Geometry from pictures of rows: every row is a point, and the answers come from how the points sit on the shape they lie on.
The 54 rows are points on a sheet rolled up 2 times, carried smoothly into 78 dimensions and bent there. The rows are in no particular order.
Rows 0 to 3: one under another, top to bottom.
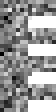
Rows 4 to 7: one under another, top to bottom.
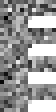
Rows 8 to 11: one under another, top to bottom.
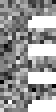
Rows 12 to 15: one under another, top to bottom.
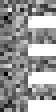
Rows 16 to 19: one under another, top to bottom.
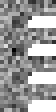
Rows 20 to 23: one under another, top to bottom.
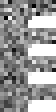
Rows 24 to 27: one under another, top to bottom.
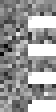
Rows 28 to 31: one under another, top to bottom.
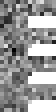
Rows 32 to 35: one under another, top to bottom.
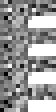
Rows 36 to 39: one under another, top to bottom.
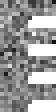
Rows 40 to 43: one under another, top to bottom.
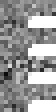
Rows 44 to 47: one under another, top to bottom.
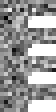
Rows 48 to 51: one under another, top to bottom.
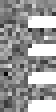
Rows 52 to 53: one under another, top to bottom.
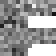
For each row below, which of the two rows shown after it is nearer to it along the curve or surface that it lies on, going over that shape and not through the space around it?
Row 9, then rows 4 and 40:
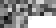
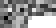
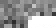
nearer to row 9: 4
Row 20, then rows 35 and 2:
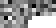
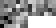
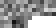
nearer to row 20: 35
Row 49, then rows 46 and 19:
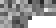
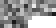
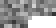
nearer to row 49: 46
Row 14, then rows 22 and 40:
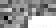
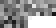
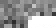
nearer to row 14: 40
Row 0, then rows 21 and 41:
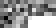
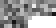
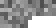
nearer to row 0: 21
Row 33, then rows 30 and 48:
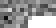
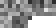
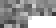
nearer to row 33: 48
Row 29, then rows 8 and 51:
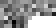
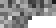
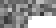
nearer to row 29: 8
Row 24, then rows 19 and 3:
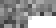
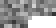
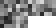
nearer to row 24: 19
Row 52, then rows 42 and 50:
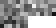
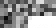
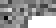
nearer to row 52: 42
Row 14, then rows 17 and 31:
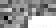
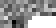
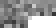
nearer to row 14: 31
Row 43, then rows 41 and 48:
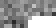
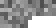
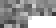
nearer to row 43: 48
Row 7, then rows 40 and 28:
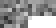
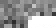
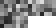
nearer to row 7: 40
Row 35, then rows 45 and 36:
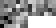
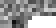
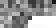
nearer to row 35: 45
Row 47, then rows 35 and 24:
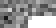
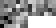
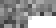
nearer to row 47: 24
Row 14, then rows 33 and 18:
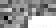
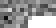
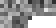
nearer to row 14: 33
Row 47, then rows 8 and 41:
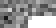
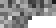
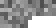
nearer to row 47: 8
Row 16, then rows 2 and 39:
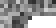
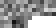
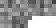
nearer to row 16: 2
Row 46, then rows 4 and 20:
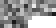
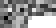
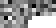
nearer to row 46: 4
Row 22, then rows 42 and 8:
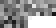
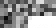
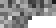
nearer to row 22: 42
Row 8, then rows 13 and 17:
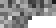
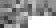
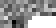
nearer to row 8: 17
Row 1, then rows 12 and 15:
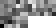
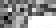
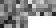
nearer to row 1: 15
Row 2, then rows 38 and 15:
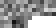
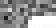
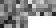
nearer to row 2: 15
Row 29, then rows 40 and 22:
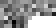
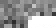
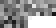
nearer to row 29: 22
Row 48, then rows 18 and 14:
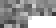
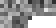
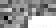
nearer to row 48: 14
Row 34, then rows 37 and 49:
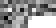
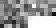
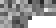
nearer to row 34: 37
